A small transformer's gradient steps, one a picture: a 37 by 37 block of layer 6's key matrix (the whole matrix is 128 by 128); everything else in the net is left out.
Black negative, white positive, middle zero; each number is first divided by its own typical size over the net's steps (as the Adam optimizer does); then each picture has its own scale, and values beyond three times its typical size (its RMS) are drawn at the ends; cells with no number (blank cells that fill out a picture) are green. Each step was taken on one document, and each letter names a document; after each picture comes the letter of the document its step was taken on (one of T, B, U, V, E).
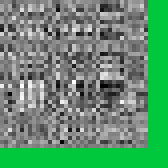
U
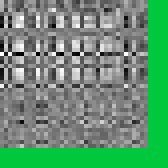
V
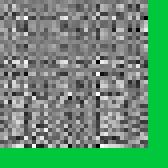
U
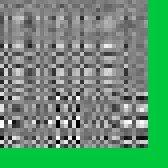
V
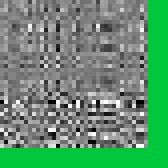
U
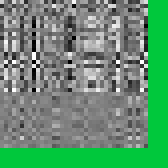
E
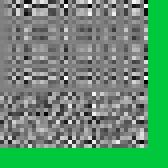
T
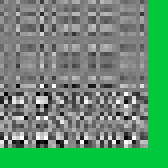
T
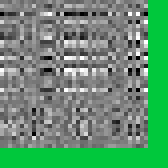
E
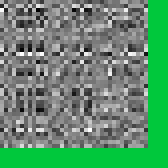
T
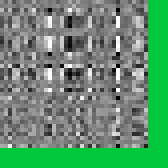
E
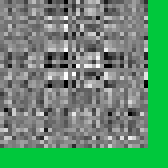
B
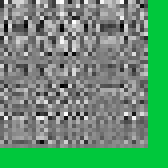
T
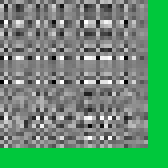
T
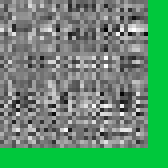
U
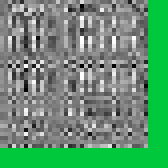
E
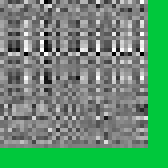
U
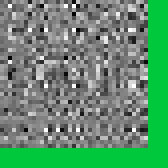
B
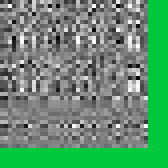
E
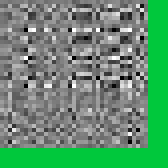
B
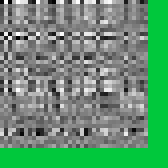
T
